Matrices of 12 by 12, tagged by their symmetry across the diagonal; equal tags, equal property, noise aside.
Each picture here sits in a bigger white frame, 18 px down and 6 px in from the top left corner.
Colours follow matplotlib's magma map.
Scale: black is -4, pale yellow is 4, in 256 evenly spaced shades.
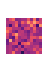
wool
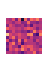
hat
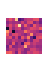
hat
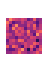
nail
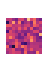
wool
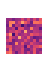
nail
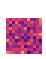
nail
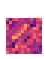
nail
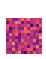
hat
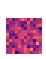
nail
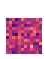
wool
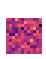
wool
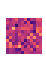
hat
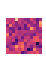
wool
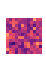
wool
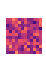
hat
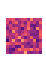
wool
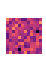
nail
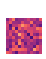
wool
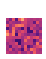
nail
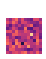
hat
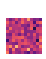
hat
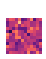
hat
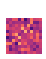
nail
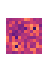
nail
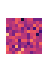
hat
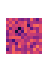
nail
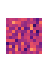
wool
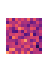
wool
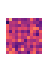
hat
